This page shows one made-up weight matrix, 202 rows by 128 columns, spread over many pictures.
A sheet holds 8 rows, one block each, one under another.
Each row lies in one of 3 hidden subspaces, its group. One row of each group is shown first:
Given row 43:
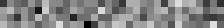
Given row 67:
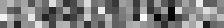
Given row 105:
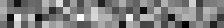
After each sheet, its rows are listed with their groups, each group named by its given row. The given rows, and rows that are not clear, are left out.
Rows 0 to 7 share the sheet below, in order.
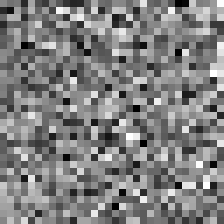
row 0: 43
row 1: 105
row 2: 67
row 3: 105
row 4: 105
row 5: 105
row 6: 67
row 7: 105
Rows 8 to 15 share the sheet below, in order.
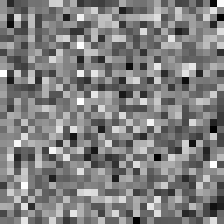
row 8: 105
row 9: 43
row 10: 105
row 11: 105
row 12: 67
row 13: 105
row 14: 105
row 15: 67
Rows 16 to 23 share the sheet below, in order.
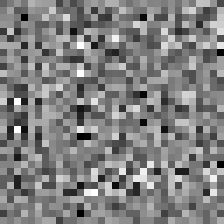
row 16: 105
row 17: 43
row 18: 43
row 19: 105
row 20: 105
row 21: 43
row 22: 43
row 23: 43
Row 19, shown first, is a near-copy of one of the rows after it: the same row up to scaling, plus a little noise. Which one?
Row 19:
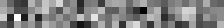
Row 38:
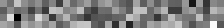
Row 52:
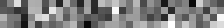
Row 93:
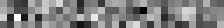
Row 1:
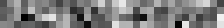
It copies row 93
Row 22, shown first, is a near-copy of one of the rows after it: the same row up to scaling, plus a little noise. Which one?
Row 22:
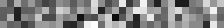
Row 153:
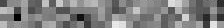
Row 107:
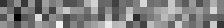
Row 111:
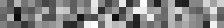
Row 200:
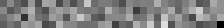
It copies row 111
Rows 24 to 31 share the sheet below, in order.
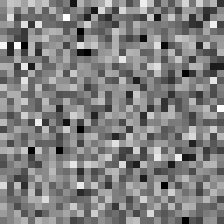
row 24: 105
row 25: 105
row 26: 67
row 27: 43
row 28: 43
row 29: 67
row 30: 105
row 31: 105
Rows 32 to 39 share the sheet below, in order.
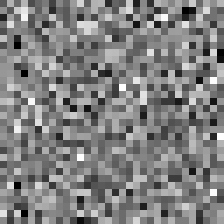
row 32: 105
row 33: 43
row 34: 105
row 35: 67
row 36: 43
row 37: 43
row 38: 105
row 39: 105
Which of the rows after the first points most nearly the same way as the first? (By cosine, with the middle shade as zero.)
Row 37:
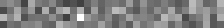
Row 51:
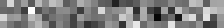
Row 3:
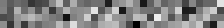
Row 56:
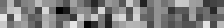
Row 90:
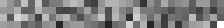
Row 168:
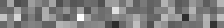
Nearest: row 168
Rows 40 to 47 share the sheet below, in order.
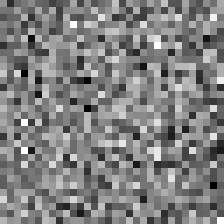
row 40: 67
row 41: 67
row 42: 105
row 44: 67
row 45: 67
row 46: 67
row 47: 43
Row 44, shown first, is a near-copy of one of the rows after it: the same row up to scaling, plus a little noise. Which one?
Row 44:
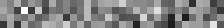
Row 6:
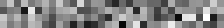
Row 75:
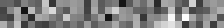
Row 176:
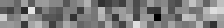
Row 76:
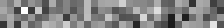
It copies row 76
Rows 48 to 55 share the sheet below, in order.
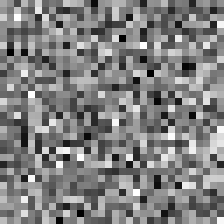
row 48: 43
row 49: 105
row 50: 105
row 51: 67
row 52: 105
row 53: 43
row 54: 67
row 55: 43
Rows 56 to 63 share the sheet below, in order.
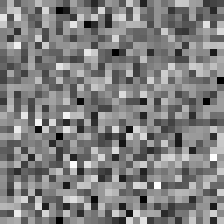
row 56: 43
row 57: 43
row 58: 43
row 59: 105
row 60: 43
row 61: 67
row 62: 105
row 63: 43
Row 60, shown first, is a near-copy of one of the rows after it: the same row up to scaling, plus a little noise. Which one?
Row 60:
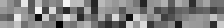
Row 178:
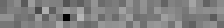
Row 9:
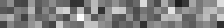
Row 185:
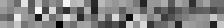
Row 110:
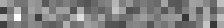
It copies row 185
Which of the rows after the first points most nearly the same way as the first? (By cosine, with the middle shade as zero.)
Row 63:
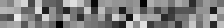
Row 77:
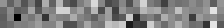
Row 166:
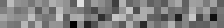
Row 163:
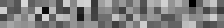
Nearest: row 163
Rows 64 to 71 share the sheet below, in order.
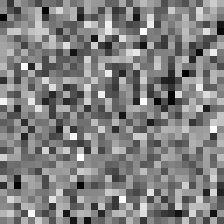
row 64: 43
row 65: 105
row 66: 67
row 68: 67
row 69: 43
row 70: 43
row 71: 67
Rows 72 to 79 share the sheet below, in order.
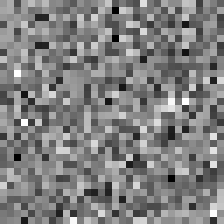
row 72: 105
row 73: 105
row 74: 43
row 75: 67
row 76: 67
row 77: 43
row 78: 43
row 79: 67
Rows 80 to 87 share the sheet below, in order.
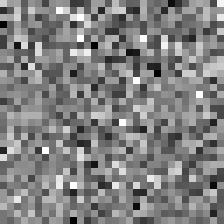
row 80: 43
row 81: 105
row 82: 67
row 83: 43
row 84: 105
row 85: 43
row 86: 67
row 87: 67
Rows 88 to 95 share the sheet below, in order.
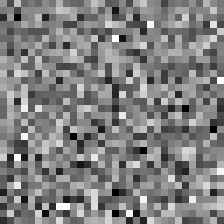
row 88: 43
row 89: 105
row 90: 43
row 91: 105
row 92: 67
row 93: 105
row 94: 43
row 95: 43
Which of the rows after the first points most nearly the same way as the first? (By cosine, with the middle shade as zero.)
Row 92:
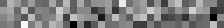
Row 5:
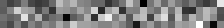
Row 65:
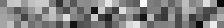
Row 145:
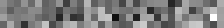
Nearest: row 65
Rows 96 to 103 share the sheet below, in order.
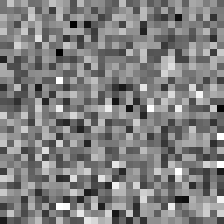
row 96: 67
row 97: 43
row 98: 43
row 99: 43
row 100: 43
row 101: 43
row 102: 43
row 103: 43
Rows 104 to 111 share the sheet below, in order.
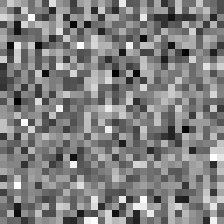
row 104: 67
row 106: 43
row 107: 43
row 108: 67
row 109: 67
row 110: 43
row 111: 43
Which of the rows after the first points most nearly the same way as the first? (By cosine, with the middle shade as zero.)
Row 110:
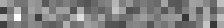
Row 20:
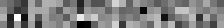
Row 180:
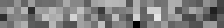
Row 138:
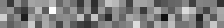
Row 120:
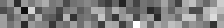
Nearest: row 20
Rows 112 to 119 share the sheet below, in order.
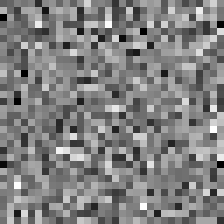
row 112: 43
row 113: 105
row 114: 105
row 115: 43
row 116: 67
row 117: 43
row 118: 43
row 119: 105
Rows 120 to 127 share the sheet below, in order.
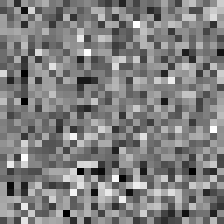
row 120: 67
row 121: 105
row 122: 105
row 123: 105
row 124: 67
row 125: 105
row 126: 105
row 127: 67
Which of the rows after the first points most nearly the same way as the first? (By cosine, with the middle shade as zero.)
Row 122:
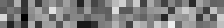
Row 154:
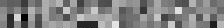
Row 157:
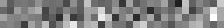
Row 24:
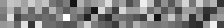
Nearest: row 154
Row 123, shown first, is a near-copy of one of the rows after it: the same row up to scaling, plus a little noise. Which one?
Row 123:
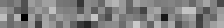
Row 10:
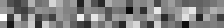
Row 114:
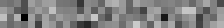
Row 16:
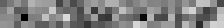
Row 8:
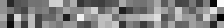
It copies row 114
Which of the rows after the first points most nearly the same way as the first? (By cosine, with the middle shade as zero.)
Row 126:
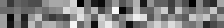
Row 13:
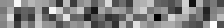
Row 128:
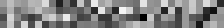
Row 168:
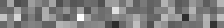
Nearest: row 168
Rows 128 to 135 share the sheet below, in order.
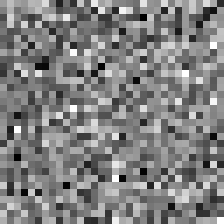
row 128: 105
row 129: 67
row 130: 105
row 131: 67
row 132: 105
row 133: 43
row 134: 105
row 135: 43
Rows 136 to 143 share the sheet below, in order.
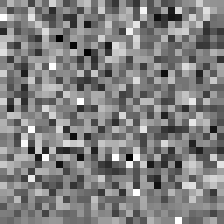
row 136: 67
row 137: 43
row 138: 105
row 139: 105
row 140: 67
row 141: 43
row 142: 67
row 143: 43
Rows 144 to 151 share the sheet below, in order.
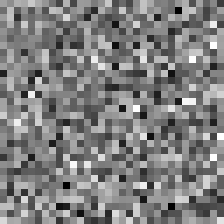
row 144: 105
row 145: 67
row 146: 105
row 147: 67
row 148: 43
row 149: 67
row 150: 105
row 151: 43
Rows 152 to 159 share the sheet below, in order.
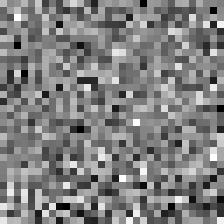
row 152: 43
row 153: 43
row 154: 105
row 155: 43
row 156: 43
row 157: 67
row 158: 105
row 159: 43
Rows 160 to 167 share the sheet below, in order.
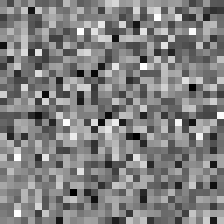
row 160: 67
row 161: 105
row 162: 105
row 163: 43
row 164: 105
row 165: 43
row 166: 67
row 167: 43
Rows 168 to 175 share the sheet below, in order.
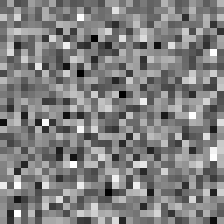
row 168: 43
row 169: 105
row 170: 43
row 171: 105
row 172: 43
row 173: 67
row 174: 43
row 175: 105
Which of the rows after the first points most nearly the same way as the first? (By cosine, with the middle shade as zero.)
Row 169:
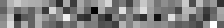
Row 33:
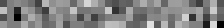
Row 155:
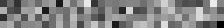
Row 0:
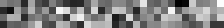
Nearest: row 33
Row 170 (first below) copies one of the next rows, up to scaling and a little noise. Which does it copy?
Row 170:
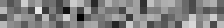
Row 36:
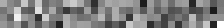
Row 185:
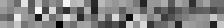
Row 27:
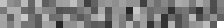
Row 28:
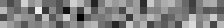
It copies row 28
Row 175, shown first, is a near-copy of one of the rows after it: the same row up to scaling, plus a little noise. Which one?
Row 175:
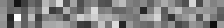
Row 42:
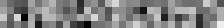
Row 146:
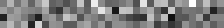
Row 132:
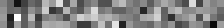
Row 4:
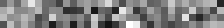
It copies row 132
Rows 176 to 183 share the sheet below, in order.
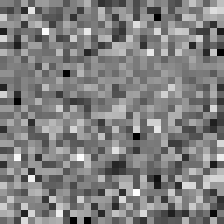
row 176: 67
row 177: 43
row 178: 43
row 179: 43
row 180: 67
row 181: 43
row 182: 67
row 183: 67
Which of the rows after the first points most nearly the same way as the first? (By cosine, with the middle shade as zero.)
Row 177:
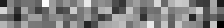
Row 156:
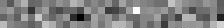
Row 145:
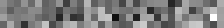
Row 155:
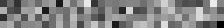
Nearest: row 155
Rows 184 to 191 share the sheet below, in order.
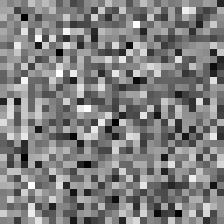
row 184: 105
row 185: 43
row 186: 67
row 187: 105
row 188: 105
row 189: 105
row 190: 67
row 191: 67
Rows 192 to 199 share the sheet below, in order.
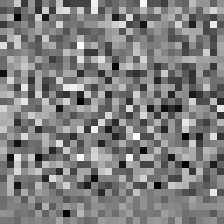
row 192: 43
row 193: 43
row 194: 105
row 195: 43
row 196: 105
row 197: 105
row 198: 105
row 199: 43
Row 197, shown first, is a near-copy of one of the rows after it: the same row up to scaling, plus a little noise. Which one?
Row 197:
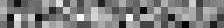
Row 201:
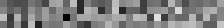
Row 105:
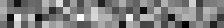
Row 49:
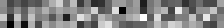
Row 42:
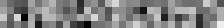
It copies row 105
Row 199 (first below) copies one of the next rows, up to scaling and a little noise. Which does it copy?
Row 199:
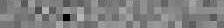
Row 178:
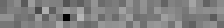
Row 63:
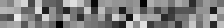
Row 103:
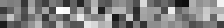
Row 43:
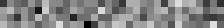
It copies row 178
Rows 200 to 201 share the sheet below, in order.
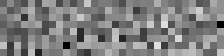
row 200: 43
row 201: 105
